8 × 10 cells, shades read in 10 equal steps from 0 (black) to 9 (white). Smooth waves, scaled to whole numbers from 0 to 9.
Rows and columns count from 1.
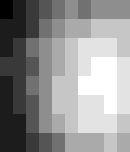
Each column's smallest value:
0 1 2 3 4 5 4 5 5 5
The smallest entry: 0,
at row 1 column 1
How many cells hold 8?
12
